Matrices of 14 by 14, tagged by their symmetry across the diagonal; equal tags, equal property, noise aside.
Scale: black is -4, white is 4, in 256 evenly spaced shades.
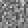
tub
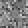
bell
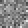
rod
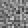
bell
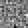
bell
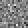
tub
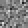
bell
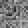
rod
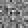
bell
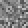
rod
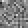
bell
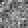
rod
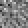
bell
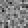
rod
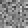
tub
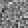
bell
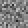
tub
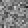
tub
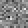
tub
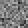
rod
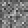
rod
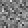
tub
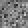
rod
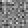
bell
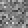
tub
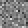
bell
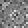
rod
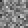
tub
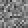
tub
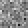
rod
